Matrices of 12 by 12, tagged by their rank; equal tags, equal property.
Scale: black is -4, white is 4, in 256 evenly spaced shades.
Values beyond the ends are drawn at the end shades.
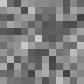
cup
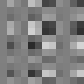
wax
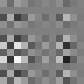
wax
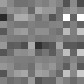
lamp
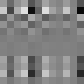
wax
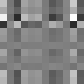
wax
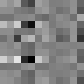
lamp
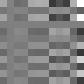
wax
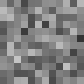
cup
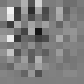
lamp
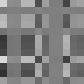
wax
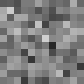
cup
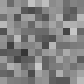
cup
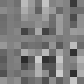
lamp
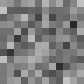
cup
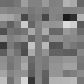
lamp
